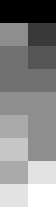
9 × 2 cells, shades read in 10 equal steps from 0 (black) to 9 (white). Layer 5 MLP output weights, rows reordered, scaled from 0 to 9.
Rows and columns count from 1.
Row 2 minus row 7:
-2 -3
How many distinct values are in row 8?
2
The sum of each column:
45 41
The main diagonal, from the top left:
0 2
